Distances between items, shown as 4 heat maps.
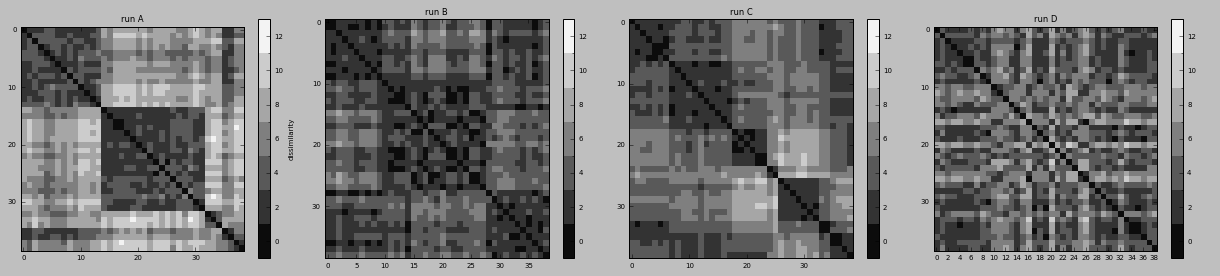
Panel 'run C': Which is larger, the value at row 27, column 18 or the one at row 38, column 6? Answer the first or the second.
the first
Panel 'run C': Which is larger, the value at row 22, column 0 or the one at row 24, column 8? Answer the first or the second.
the first
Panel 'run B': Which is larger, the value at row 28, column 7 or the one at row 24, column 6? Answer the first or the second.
the second
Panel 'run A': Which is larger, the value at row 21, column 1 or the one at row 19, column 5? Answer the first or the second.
the first
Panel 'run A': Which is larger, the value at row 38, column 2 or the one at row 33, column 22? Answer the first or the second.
the second
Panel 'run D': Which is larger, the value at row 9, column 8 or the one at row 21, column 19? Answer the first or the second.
the second
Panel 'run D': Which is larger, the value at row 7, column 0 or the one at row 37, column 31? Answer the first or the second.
the second
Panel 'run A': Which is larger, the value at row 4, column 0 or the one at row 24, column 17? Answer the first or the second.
the first
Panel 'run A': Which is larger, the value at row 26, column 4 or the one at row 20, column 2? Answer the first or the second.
the second
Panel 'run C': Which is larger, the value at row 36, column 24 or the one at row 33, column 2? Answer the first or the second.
the first
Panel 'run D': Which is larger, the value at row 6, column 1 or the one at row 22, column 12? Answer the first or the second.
the first
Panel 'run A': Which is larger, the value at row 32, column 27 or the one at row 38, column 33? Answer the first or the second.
the first
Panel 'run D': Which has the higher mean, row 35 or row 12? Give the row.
12
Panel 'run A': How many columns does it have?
39
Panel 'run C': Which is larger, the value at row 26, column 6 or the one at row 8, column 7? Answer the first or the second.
the first
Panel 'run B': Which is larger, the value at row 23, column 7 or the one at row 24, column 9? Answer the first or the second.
the first
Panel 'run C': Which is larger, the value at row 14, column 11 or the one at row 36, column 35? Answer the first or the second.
the first
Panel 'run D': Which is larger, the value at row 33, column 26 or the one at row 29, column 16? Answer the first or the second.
the first
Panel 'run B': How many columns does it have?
39
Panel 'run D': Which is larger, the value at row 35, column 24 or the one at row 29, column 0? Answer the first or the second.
the second
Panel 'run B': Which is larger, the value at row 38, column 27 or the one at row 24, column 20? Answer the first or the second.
the first
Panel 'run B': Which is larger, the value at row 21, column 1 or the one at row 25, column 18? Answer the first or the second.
the first
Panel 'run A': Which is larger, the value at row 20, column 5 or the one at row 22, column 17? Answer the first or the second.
the first
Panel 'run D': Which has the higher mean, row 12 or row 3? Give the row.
12
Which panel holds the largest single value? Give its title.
run A
